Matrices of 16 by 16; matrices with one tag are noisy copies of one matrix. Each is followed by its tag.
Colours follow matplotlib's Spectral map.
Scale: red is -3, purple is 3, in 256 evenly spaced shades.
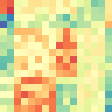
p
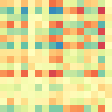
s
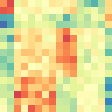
p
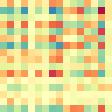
s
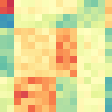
p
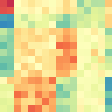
p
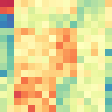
p
